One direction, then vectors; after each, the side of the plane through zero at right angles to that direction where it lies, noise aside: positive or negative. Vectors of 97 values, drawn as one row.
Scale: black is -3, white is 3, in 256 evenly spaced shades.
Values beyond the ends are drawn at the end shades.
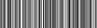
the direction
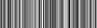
positive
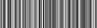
positive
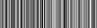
negative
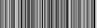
negative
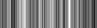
negative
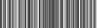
positive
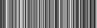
positive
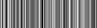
negative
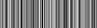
negative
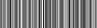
positive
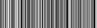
negative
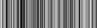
negative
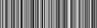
negative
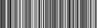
positive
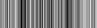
negative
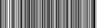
negative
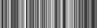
negative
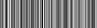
negative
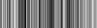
positive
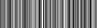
positive
